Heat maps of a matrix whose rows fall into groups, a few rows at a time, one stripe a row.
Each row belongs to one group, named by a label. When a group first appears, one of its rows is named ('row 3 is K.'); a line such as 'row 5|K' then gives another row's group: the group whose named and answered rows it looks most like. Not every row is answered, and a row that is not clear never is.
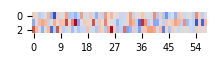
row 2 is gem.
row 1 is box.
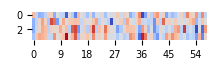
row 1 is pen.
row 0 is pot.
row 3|box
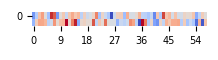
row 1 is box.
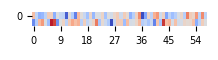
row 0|pot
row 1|pen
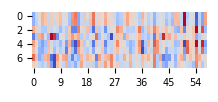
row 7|gem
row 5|pot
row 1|box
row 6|gem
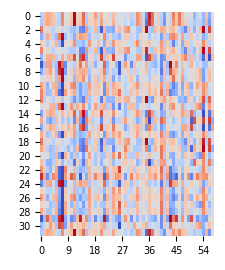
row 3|pen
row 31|box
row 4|gem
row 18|pot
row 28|gem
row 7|pen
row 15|pot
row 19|pot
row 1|box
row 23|gem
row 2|pot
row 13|pen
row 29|pen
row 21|pot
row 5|pot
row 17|gem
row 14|box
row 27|gem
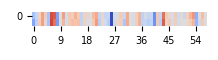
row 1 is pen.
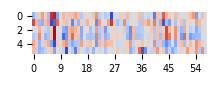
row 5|pot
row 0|pen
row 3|pen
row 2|pen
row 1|gem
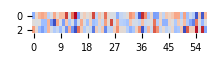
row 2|pot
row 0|box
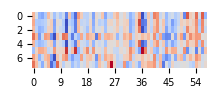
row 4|pot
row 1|pot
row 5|box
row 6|gem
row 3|gem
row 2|pot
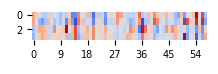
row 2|box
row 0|pot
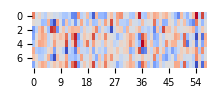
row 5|pot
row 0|pot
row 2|pen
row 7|box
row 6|gem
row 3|box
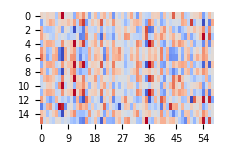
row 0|pen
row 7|box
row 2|pot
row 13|pen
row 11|box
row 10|pen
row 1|box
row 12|pot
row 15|pot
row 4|box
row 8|gem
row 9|box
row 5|gem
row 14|gem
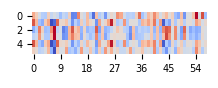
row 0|pot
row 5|gem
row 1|gem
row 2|pen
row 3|pen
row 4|gem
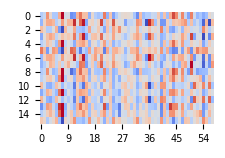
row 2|gem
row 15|gem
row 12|pot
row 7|box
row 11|pen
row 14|pen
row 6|box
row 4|pen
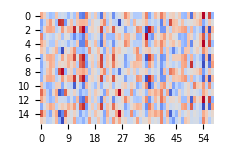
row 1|pen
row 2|box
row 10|pot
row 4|pot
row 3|pot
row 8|pen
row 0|pot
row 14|gem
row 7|box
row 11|gem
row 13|box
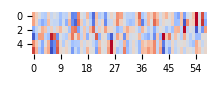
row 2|box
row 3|pen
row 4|gem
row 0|pot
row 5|gem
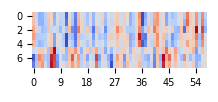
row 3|pot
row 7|pen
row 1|pot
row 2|pot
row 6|pen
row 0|pot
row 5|pen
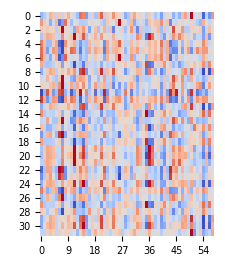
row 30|box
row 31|box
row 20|box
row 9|pen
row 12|gem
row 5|gem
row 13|box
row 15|pen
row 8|box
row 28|gem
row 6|gem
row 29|box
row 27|pot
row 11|pen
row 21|box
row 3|box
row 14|pot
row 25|gem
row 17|pen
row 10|pen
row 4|gem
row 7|pot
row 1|gem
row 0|box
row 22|pen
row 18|pot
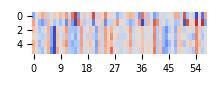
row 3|gem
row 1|pot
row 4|gem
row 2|gem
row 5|gem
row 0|box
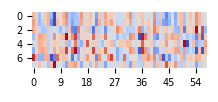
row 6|gem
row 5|box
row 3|box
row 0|gem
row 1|gem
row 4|box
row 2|pot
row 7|pen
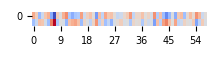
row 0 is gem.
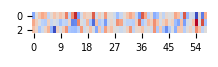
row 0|box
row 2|gem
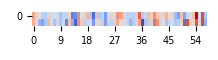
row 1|pot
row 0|pot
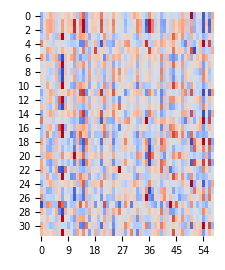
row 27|pen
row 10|pen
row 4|pot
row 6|gem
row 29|pen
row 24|box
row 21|pot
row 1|box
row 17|pen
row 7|pen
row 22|gem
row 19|pot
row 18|pot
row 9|gem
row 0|box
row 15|pot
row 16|pen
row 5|box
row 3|pen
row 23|pen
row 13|gem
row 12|pen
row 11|box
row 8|gem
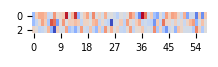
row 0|box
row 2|gem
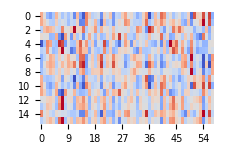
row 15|pen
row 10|pot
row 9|pot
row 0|pot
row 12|pen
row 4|pen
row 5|pen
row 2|box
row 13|pen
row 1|pot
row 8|box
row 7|box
